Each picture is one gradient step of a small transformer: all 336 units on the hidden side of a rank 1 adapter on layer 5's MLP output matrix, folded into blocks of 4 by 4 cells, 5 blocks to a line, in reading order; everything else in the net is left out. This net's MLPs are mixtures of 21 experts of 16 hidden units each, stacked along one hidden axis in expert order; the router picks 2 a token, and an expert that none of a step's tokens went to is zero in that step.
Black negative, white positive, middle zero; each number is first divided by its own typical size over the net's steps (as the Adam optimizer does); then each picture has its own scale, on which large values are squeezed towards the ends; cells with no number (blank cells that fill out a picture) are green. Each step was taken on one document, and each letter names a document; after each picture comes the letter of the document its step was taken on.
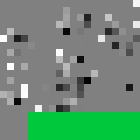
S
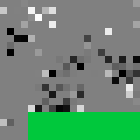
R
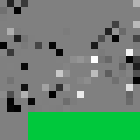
S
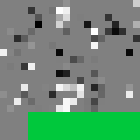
S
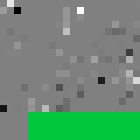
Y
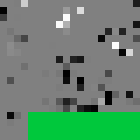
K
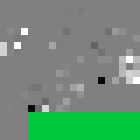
Y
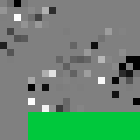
R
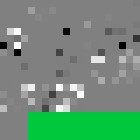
Y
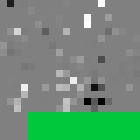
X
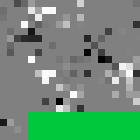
R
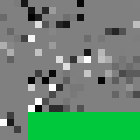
R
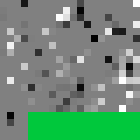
K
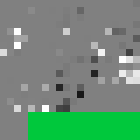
Y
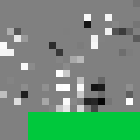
S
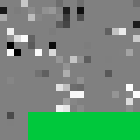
K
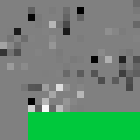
Y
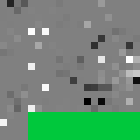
X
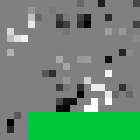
R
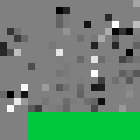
S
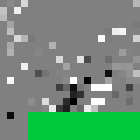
K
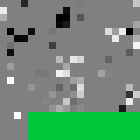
K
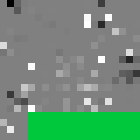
X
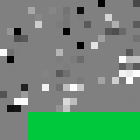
S
